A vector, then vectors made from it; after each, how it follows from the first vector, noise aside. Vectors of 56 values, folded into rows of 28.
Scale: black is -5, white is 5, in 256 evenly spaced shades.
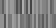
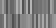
negated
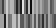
scaled up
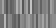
negated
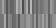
negated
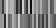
scaled up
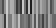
scaled up
